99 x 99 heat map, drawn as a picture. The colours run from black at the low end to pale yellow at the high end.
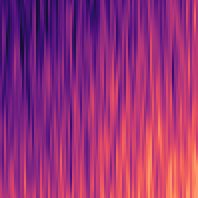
Histogram: bell-shaped. Grain: streaks running down. Mirror symmetry: none. Ninth with the highest average: bottom right. Slope: up to the bottom right.
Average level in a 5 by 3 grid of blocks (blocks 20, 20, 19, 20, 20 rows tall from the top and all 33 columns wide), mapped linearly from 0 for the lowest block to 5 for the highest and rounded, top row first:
0 1 2 / 1 2 3 / 1 3 3 / 2 3 4 / 3 4 5
